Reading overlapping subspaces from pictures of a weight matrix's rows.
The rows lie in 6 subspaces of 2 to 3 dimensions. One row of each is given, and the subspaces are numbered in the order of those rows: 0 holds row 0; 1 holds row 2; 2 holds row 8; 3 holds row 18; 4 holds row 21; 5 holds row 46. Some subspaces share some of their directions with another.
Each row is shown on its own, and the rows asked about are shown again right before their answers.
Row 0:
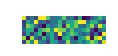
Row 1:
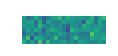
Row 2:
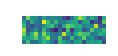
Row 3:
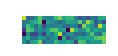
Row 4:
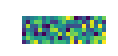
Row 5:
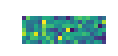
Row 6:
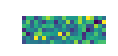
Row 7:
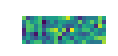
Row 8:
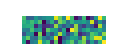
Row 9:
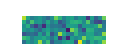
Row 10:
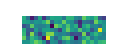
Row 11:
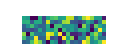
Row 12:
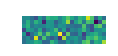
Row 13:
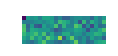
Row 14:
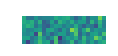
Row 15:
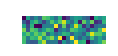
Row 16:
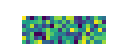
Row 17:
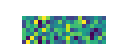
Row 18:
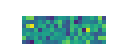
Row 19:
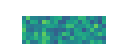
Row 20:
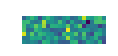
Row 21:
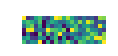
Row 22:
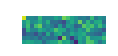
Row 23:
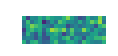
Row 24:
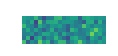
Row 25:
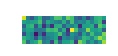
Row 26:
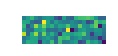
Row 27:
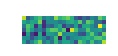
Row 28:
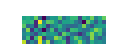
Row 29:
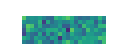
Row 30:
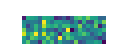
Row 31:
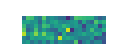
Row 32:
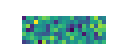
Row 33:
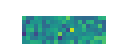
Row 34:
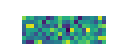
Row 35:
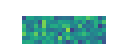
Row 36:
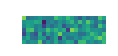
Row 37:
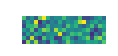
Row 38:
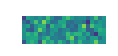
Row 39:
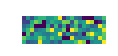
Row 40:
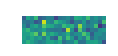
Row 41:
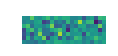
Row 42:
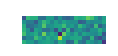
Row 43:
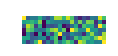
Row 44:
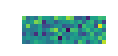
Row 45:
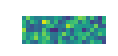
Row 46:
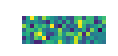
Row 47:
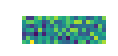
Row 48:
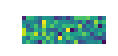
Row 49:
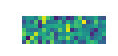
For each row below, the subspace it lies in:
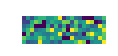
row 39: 2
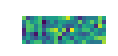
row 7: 1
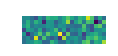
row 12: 5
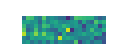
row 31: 4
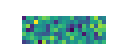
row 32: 4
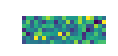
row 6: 5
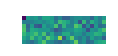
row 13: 2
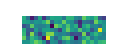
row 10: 5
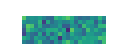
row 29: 3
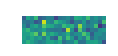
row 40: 4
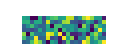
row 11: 5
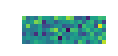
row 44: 4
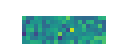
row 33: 4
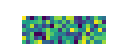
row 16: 5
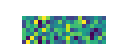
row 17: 0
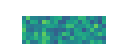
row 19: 1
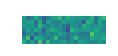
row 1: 0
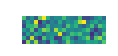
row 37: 0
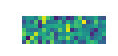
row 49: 0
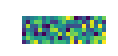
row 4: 4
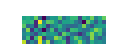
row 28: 0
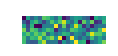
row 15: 2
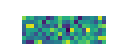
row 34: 3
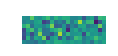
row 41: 5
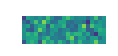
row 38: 4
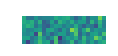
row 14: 2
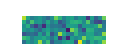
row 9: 1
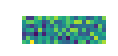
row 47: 3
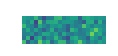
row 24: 0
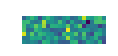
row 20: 2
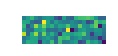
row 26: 2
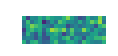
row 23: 1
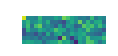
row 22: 2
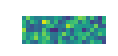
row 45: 1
